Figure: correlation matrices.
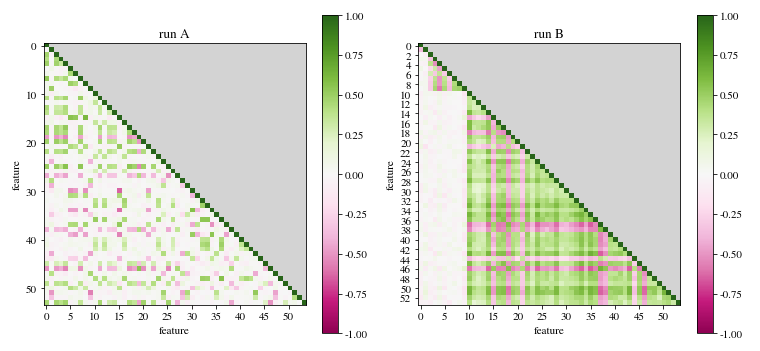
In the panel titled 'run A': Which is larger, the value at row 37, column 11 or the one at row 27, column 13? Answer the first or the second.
the first
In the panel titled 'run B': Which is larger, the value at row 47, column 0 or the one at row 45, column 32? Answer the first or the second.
the second
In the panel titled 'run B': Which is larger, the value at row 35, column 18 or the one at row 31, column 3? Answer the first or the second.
the second
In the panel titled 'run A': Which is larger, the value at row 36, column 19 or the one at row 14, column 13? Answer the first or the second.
the second
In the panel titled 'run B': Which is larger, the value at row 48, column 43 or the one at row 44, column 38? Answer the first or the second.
the first
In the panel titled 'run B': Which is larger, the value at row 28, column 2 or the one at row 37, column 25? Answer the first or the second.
the first
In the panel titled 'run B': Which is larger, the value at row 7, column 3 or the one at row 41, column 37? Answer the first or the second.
the first
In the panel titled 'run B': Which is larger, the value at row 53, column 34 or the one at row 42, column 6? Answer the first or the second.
the first
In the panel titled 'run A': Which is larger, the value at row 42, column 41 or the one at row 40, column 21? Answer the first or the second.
the first
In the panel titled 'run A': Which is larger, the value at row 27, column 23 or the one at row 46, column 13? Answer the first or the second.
the first
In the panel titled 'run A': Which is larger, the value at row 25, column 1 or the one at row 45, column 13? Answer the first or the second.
the second
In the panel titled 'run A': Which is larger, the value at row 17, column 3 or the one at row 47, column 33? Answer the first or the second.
the first
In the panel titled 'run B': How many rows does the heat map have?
54
